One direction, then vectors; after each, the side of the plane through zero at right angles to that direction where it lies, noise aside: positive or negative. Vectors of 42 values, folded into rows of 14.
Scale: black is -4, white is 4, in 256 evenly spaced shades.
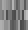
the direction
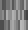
negative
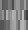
negative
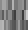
positive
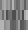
positive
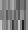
positive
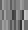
positive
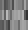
negative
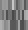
positive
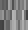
negative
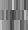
positive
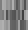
positive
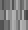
negative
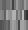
negative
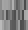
positive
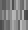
negative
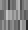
negative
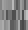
positive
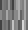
negative
